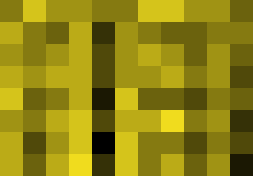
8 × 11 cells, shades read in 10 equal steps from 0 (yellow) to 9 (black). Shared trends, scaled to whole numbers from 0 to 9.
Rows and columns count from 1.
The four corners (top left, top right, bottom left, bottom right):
4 5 2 8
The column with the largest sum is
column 5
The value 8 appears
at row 5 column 5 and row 8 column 11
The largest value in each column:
4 6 5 3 9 4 5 5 6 4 8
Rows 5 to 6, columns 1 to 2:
1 5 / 3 4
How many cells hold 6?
8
